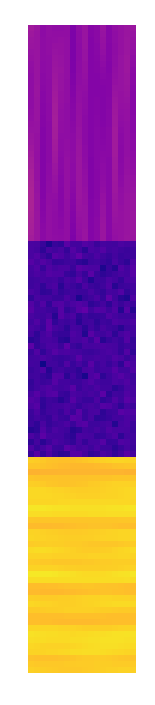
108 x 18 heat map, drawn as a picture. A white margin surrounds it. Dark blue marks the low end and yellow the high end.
It is made of 3 by 1 panels. Panel 1,1: low, streaked downward, faint in contrast. Panel 2,1: very low, fine-grained, faint in contrast. Panel 3,1: very high, streaked across, faint in contrast.
